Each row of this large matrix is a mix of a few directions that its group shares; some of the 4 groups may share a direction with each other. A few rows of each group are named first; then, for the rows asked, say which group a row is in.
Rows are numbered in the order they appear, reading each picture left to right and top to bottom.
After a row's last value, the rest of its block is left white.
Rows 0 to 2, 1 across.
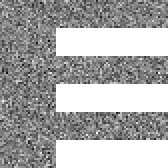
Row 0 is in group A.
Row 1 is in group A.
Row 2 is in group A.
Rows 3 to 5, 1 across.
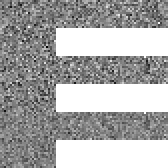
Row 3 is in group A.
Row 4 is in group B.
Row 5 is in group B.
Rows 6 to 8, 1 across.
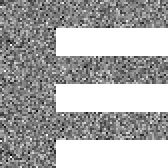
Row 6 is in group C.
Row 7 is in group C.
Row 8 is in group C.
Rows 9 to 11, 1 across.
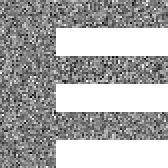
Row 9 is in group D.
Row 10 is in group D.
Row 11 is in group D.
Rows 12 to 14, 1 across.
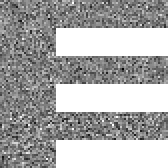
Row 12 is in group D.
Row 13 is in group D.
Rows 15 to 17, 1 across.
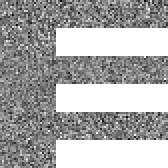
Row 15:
B
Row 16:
B
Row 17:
A
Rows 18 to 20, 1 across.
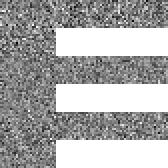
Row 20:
D
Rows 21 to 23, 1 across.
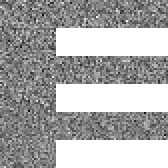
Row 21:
C
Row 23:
B
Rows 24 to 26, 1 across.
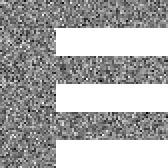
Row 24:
C
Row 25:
C
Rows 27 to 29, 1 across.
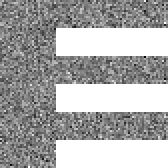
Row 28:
B
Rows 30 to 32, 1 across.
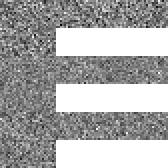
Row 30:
A
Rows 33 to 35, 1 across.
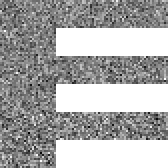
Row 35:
A
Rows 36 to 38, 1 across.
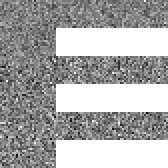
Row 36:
B
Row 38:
D
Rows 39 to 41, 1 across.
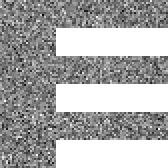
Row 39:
C
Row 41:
A
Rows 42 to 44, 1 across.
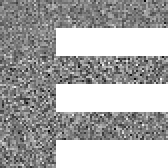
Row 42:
B
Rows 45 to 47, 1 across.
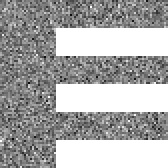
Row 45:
D
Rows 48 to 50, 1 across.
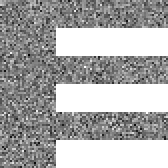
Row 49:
C
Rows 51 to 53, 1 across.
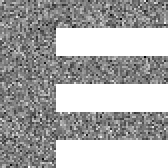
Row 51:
B
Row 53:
C
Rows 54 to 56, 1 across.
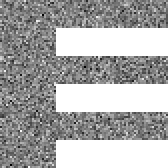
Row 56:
C
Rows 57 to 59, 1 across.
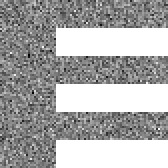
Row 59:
A
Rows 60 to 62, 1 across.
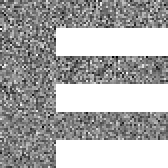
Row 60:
C
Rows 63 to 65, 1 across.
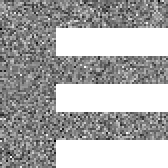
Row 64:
C
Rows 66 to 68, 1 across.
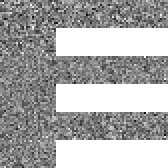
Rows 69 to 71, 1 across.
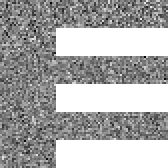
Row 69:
D
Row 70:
B
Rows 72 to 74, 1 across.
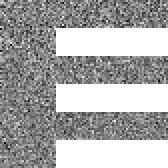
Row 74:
D
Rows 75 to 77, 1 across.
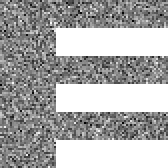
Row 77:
C
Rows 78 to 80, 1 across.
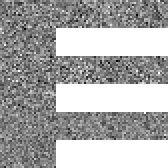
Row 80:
B
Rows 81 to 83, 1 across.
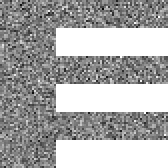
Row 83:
B
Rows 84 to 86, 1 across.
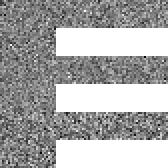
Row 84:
C
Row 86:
A
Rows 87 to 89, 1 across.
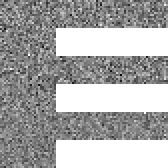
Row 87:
C
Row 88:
B
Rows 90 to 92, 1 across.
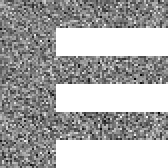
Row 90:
A
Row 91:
A
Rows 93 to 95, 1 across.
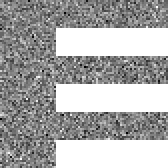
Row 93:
A
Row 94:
C
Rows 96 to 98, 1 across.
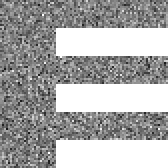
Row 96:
C
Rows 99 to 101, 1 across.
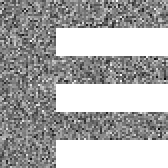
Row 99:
D
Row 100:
B
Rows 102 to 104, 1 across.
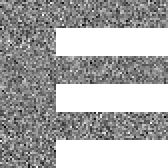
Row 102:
C
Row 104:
C
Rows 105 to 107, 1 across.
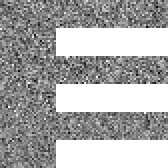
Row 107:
B
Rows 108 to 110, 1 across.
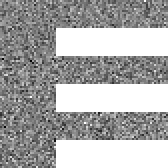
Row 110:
C
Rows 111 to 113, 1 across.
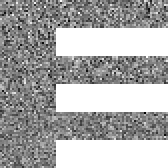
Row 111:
B
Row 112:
D
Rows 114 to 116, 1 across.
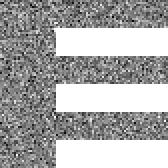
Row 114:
D
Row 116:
D
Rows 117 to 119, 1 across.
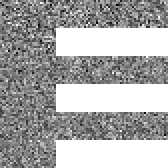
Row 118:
D
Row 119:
B
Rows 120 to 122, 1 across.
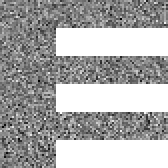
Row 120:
B
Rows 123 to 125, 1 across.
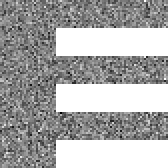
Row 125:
B
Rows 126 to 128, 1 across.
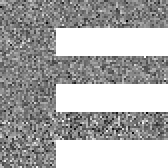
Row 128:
D
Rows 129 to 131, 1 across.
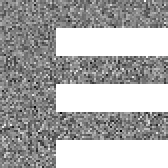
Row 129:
B
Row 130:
D
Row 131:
B
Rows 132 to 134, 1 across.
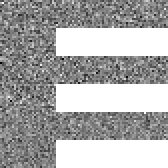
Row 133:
C
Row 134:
B
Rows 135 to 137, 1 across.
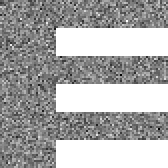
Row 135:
C
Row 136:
B
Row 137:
A
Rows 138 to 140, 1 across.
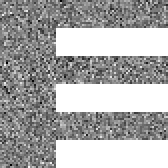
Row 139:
D
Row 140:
C
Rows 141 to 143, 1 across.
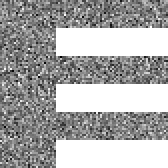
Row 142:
B
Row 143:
C
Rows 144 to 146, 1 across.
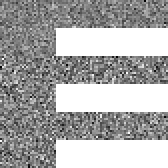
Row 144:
B
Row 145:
D
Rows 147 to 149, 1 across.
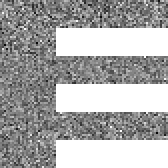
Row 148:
B
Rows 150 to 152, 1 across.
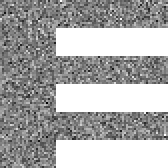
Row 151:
A
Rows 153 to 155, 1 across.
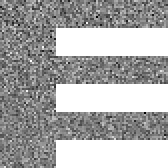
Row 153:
C
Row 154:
D
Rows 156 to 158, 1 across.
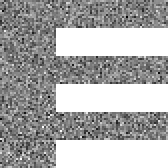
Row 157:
A
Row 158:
C
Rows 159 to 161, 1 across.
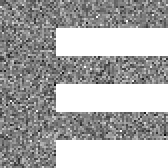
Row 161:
B
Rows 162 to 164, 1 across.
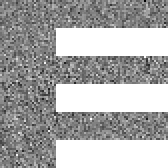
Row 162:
B
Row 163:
B
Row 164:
D
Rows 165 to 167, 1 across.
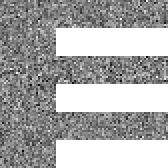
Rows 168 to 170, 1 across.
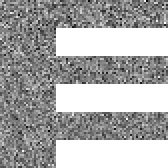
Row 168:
B
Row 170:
D
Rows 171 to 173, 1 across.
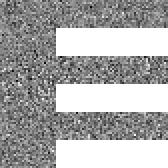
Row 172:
B
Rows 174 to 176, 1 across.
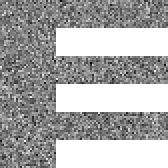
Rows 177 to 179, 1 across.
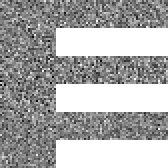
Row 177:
A
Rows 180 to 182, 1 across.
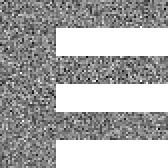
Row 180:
D
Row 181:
A
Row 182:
A
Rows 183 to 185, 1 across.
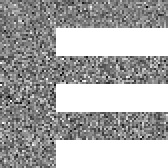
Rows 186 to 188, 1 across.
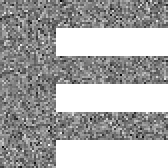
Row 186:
B
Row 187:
B
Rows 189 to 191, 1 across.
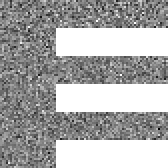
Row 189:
A
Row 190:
B
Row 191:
A
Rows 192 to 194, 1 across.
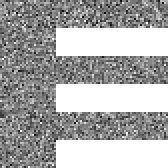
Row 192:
A
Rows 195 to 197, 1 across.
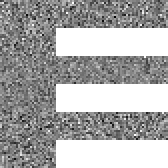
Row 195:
D
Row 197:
A
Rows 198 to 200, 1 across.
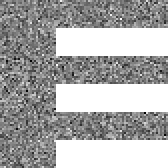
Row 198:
B
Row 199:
D
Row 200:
B
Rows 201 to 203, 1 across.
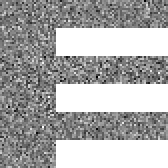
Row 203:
C
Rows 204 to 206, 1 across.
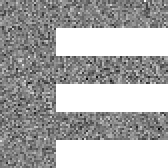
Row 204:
B
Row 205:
A
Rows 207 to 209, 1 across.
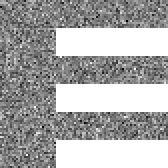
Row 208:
D
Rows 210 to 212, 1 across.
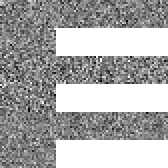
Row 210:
C
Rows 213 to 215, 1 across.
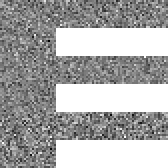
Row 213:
A
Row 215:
D
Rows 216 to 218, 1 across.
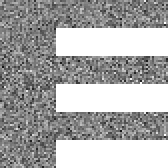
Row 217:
D
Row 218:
B
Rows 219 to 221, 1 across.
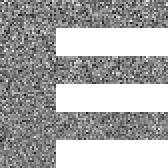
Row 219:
D
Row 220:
D
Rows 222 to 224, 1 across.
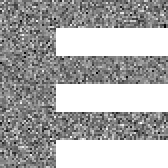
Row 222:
D
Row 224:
D
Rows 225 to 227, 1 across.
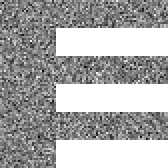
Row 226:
C
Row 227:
A
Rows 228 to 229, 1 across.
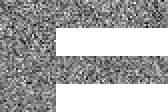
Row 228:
A
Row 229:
A
